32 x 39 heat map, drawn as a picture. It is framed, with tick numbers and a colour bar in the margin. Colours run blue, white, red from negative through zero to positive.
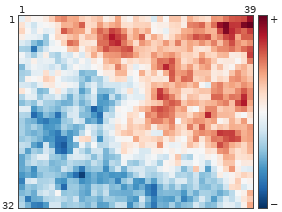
The halves do not mirror each other. There are no lone odd cells. The field climbs toward the top right. The field is mottled with small blotches. The ninth with the lowest average is the bottom left.
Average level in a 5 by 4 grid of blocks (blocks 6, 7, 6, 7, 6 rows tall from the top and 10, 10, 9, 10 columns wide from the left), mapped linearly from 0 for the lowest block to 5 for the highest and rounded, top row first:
3445 | 2244 | 0144 | 0124 | 0002
